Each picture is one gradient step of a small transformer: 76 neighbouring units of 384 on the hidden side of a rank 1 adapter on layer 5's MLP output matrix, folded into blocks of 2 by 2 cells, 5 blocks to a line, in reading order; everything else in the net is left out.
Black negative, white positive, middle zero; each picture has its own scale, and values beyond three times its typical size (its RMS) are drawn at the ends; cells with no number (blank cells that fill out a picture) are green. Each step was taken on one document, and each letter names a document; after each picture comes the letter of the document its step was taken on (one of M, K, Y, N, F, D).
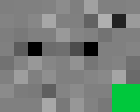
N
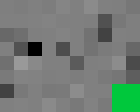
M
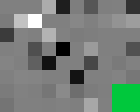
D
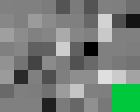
N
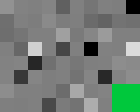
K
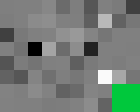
N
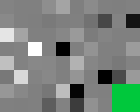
K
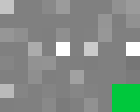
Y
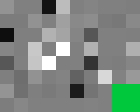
D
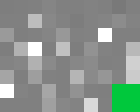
M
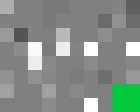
Y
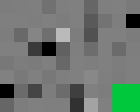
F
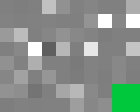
K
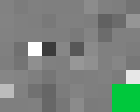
N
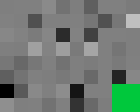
F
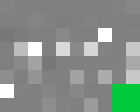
M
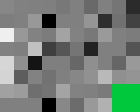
N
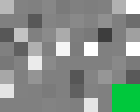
M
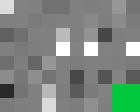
Y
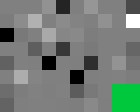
D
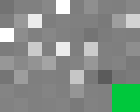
D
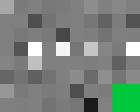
M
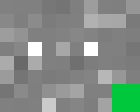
N
